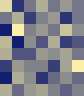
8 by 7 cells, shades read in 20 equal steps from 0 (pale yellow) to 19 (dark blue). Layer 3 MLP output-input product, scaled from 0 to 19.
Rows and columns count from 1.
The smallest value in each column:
2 0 8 6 6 4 0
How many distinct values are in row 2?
6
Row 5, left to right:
6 14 14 8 9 7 11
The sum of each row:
66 79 61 83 69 67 84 66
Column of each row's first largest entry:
2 6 1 2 2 1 1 6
